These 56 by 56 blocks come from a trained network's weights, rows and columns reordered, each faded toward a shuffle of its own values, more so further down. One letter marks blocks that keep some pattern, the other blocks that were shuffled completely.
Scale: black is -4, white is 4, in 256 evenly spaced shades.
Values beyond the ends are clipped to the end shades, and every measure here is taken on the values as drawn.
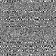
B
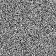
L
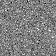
L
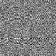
B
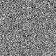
B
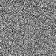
B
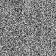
B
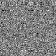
B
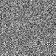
B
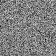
L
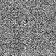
B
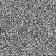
B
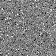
L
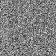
B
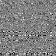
B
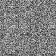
B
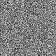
B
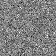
L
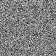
L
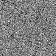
L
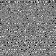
B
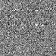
B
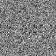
B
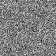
L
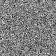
L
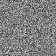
B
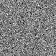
L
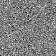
B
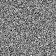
L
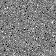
L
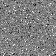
L
